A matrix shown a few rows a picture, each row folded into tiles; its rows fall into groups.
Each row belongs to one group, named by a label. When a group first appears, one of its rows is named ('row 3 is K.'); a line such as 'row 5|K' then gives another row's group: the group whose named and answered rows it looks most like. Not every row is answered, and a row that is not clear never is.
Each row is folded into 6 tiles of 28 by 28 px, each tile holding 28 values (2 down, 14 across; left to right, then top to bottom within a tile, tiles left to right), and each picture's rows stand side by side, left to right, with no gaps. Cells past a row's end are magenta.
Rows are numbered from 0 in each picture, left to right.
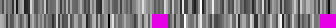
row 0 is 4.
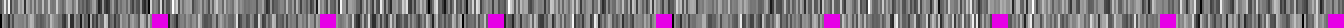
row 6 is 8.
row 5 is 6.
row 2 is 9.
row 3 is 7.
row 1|7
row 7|9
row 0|7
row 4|7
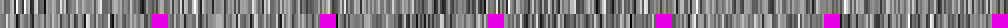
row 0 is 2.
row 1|2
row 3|9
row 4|8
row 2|7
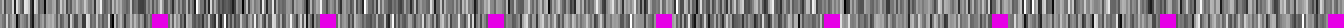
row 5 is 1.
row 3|8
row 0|2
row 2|6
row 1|6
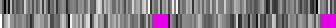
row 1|7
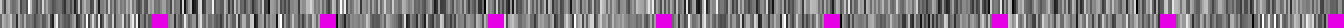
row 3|1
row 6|1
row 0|6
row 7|6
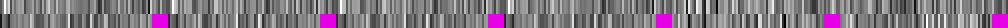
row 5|6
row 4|2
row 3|7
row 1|7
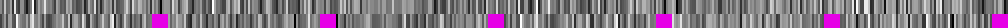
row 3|4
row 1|9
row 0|4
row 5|2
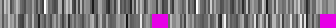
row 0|9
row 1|6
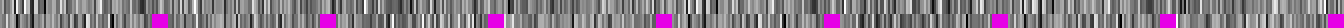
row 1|2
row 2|6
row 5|9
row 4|2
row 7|1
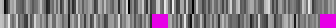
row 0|1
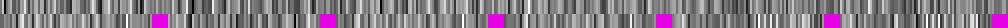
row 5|6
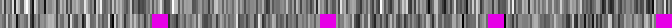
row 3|7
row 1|7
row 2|9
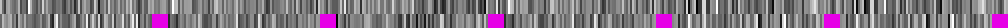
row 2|7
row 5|4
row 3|7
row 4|4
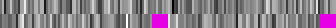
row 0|8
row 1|1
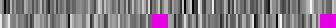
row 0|1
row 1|4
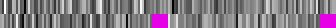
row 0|9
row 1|1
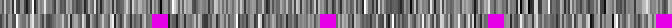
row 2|6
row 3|4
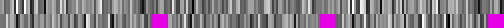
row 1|9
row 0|2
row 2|2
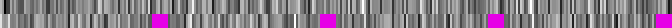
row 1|8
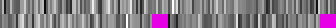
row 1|7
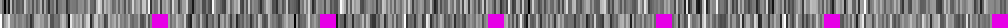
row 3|9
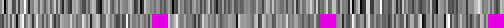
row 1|1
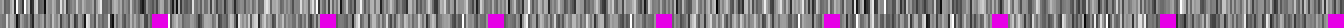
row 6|6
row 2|8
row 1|1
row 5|4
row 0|2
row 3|8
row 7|7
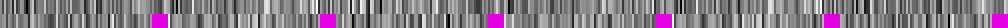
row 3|1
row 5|4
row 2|2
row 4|1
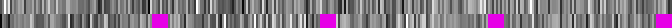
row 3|2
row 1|6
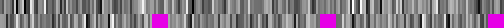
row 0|4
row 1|9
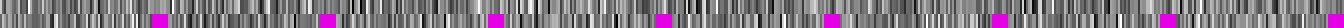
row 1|9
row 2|4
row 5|6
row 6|4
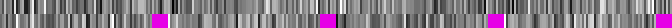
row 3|1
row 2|7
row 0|4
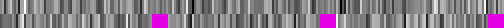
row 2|1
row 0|8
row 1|9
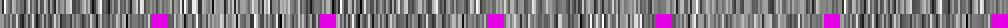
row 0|9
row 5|9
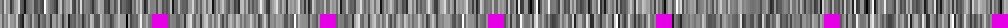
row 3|4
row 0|9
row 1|8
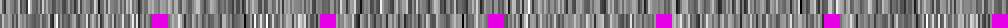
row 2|9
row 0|6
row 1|6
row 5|6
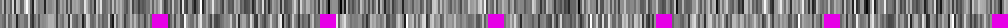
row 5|4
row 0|2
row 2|1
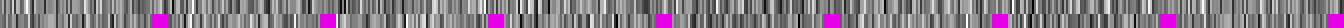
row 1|8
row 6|9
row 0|2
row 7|2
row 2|1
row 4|9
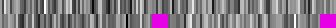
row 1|8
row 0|9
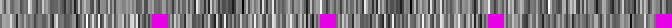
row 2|6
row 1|6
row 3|9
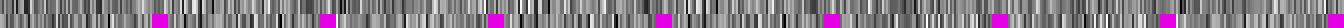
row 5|6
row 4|2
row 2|1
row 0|4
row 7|1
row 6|6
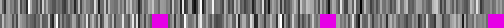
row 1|4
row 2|9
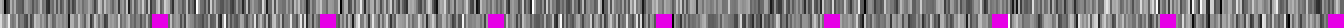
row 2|8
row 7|2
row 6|1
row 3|6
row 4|7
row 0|1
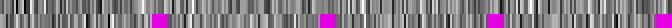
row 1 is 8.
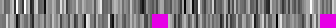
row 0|2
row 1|4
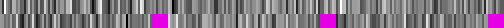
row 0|9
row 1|1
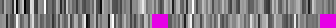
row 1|8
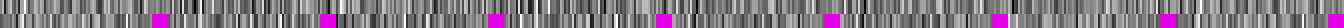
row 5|9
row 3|4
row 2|7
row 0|8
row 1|4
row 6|1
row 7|8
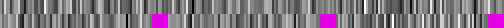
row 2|6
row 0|9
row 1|9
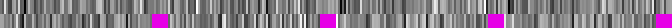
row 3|1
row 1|6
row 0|9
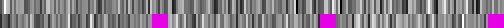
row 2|8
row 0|7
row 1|1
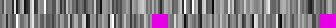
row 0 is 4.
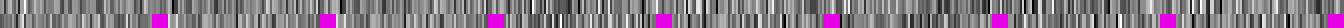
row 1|1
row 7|2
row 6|4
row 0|8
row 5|7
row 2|1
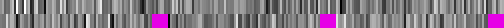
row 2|1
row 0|2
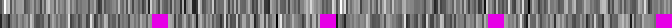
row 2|7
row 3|9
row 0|7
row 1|4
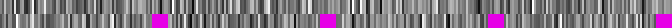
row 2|2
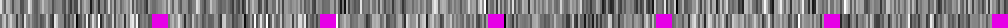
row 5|7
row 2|1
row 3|7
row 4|8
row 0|6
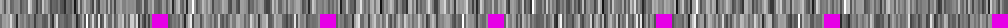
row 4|8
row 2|8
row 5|7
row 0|6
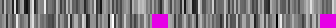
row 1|4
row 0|4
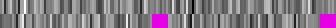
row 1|9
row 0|8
